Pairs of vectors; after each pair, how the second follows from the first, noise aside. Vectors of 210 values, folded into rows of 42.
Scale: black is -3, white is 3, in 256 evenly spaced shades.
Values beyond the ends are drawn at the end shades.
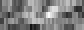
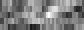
copied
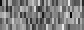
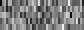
copied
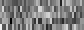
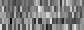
copied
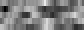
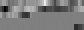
partly zeroed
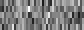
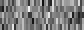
copied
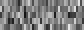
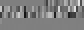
partly zeroed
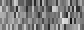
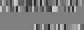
partly zeroed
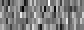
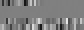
partly zeroed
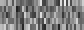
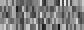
copied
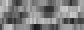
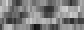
copied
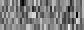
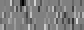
partly zeroed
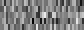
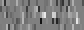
partly zeroed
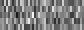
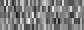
copied
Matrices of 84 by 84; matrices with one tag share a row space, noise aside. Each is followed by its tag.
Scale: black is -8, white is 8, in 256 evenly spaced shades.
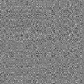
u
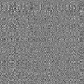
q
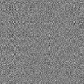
q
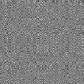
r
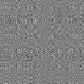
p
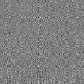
r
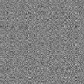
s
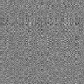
s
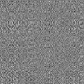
q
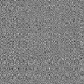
q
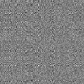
p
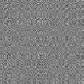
r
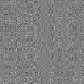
p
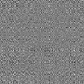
q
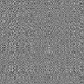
q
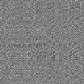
u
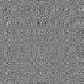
r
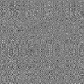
q
